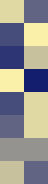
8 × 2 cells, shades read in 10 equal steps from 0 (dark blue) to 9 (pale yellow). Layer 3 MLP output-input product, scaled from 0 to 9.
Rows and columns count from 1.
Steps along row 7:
same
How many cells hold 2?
2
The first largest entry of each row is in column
1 2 2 1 2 2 1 1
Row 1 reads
8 3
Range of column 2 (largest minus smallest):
9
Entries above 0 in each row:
2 2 2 1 2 2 2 2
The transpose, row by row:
8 2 1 9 2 3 5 7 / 3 9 7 0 8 8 5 3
